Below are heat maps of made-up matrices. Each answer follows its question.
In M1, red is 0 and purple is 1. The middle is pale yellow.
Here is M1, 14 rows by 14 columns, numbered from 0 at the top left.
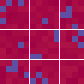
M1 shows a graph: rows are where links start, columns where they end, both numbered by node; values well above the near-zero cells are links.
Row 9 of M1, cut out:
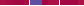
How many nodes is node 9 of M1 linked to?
2
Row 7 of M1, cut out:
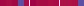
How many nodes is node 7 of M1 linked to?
2
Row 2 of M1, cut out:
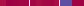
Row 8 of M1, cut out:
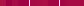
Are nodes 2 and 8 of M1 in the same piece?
no
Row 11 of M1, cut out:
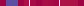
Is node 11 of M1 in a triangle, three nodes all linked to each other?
no
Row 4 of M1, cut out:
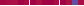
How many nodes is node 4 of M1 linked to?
1
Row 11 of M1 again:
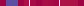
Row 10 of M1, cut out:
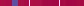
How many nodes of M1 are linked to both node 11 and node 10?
1
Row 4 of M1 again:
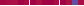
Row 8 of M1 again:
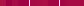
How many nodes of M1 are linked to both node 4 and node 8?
0
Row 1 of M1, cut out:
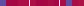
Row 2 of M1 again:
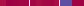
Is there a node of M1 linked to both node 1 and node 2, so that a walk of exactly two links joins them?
yes
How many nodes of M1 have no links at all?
1
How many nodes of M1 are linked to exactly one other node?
2
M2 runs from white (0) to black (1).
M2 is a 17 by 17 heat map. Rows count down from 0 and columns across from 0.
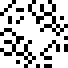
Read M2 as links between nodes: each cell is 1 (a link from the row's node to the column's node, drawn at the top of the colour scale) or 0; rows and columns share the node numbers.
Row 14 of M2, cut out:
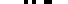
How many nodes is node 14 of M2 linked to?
4
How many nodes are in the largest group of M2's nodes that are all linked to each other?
5
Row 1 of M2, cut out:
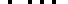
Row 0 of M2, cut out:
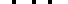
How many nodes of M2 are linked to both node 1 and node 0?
0
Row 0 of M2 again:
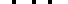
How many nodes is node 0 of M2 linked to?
3
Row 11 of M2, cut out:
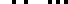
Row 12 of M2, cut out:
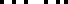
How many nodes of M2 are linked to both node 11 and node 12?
4
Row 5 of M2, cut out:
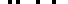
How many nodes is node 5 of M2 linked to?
4
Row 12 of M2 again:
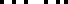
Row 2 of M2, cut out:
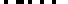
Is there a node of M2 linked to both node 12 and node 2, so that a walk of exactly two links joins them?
no
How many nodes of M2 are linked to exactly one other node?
0
